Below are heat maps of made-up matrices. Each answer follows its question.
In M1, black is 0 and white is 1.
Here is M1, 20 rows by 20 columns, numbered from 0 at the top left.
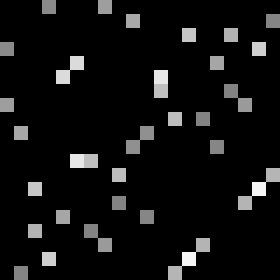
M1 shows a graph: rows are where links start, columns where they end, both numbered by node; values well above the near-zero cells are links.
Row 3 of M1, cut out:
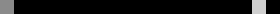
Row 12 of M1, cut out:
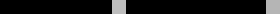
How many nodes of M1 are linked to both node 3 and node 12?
0
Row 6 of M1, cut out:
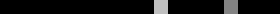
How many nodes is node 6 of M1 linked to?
2
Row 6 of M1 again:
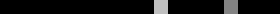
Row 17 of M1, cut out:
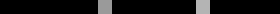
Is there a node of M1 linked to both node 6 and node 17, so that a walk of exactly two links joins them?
no
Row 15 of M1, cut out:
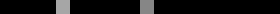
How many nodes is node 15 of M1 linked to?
2
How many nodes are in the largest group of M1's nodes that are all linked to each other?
2
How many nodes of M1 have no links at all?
0
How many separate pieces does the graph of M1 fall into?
1
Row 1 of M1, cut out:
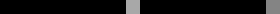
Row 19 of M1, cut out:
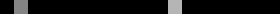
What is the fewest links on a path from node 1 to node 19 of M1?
1
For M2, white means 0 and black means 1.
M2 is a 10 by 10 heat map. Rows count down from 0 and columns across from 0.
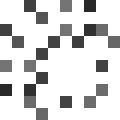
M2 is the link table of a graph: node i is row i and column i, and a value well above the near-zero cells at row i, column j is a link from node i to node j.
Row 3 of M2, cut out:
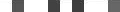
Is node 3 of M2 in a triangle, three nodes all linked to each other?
no
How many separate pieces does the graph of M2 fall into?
2
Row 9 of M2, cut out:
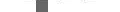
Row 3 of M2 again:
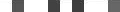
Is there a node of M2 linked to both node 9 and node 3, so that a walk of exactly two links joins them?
no
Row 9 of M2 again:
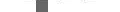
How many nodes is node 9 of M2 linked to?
1
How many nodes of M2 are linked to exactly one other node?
4
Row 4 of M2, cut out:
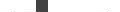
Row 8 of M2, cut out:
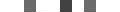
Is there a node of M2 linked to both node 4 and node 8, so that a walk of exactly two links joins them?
no
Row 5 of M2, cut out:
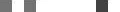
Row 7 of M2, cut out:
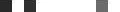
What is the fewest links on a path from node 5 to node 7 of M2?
2
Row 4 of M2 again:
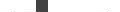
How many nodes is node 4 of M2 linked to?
1
